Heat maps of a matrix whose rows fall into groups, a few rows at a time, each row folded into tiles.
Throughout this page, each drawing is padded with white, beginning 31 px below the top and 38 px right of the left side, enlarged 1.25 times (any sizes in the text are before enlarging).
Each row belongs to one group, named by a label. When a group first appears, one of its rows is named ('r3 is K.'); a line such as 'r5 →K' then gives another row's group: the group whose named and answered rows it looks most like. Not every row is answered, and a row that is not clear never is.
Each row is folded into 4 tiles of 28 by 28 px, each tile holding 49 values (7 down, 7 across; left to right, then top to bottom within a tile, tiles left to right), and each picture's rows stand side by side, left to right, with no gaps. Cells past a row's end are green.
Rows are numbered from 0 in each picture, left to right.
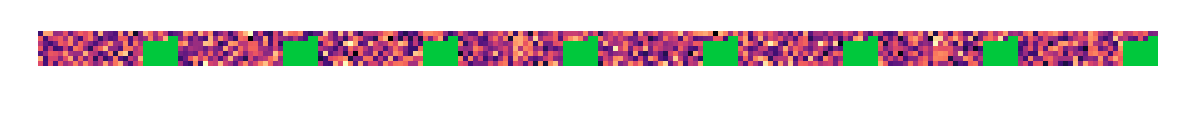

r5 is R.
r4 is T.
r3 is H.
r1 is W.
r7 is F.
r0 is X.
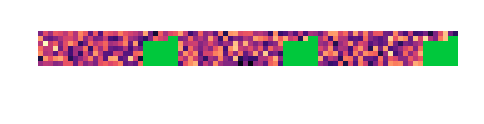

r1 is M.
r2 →X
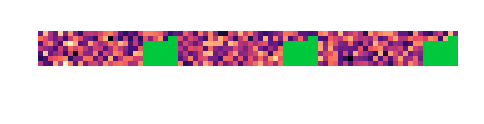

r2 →M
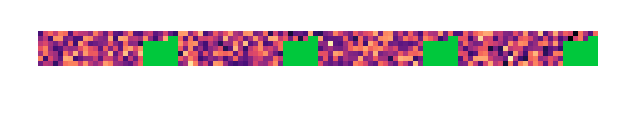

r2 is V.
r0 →X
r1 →M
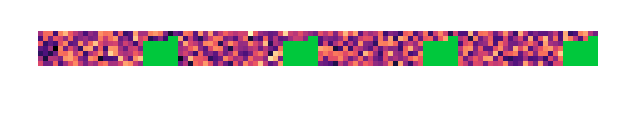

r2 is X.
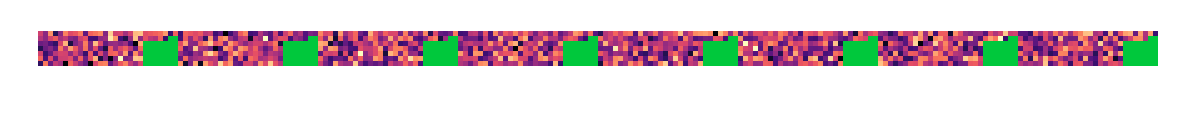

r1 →W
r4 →T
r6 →H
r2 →M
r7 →V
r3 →V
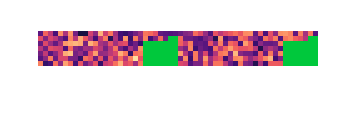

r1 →V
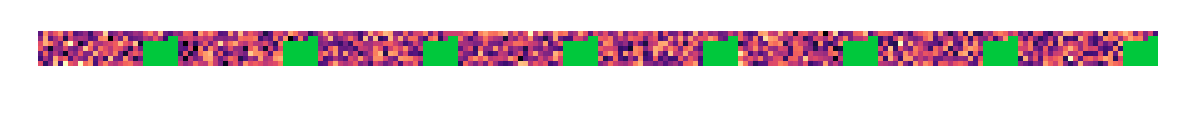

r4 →M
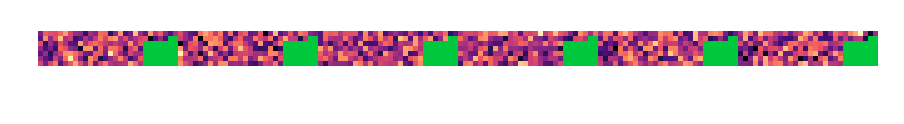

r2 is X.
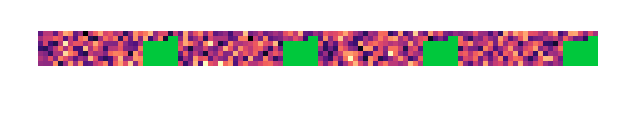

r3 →V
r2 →W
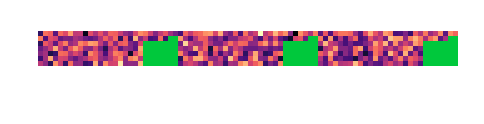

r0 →F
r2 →M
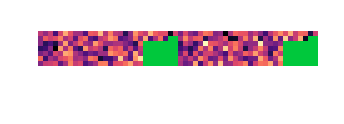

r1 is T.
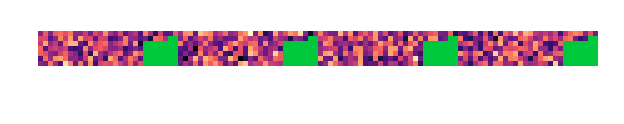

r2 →M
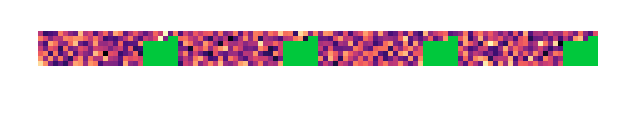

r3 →R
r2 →X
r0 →H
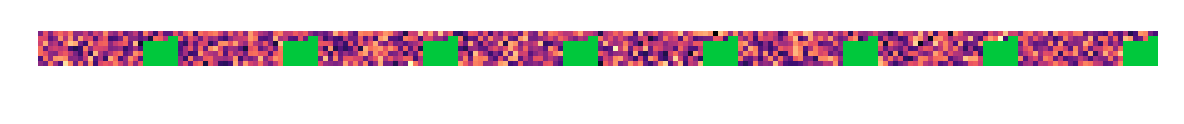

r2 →V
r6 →H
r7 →X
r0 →R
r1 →F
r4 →T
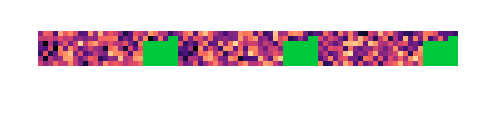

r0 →F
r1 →W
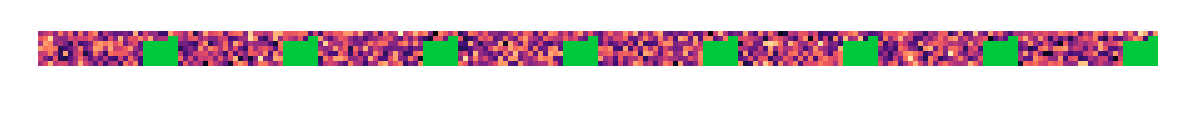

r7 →T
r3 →V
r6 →W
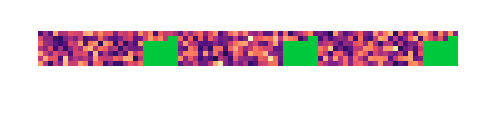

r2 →V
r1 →M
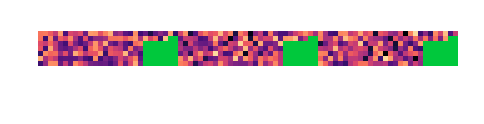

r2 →H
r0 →M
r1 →H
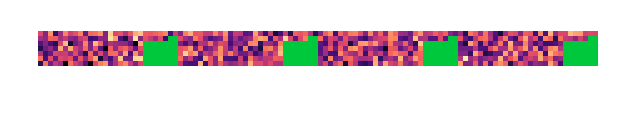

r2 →F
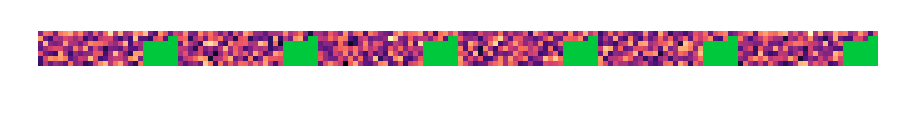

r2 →T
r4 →X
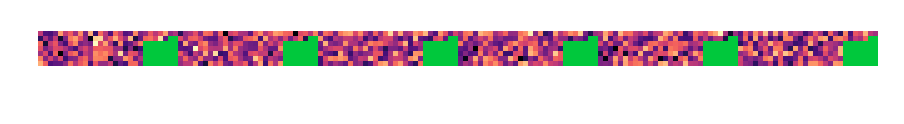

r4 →W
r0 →H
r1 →T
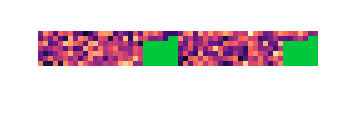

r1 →F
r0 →W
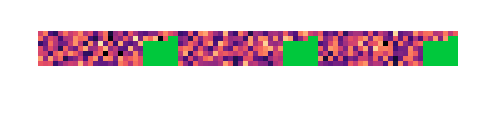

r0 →H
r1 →X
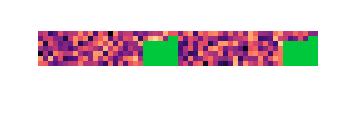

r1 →F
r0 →H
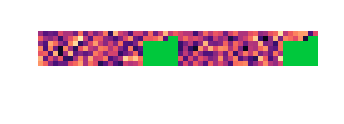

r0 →H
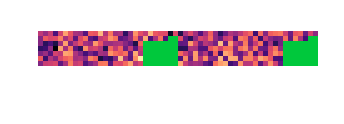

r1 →V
